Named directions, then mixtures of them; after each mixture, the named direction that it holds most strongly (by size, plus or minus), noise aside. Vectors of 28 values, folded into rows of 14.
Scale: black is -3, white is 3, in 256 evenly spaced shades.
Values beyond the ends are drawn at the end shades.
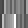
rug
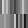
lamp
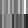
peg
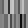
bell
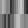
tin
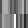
lamp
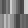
tin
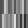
rug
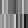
lamp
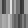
tin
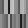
bell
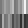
peg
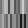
bell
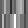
rug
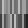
peg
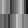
tin
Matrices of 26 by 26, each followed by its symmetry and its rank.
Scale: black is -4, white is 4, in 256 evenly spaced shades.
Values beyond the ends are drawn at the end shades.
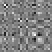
symmetric, rank three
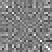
symmetric, rank five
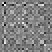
symmetric, rank three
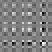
symmetric, rank one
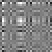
symmetric, rank two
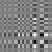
symmetric, rank one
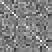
symmetric, rank five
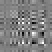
symmetric, rank two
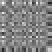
symmetric, rank two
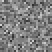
neither, full rank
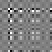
symmetric, rank one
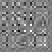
symmetric, rank three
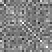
symmetric, rank five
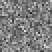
neither, full rank
